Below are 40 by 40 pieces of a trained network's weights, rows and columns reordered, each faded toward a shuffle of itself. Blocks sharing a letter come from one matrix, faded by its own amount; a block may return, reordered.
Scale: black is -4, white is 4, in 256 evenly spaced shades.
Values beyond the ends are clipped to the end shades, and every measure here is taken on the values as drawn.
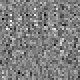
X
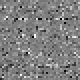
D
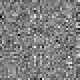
X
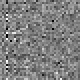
X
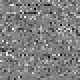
D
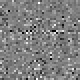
D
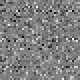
D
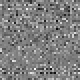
D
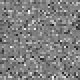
D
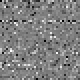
D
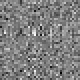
X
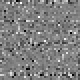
D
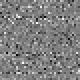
D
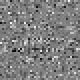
D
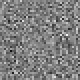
X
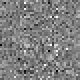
X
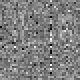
X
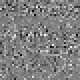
D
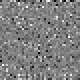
D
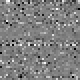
D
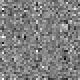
X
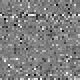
D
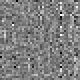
X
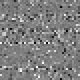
D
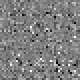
D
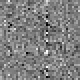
X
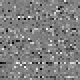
D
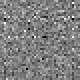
X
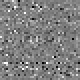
D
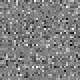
D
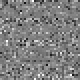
D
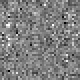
X
